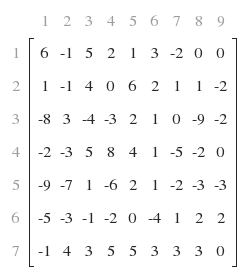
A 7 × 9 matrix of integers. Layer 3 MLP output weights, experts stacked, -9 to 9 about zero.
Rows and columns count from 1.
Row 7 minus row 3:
7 1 7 8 3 2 3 12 2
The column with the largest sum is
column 5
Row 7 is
-1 4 3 5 5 3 3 3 0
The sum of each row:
14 12 -20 6 -26 -10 25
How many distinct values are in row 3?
9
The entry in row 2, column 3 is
4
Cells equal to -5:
2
